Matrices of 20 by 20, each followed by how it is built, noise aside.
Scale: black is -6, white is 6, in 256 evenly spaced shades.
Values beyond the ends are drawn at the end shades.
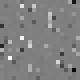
sparse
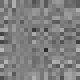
low rank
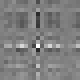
low rank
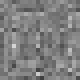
low rank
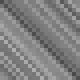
Toeplitz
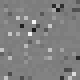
sparse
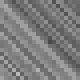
Toeplitz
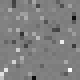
sparse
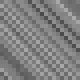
Toeplitz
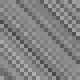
Toeplitz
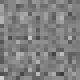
low rank
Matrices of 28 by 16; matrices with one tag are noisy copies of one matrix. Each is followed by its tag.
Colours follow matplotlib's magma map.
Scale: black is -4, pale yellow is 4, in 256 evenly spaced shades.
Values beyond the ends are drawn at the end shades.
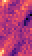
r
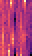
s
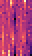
s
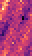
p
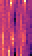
s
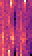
s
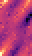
r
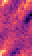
r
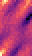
r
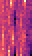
s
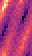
p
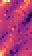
r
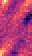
r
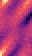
r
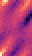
r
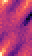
r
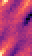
r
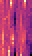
s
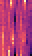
s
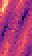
p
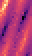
p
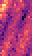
p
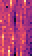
s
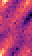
r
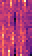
s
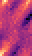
r
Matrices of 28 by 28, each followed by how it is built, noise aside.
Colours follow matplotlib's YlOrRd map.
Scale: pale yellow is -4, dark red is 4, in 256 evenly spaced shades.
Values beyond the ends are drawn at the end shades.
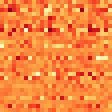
uneven rows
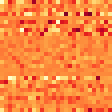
uneven rows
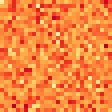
noise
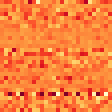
uneven rows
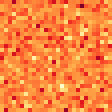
noise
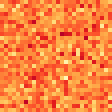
noise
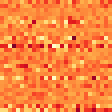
uneven rows
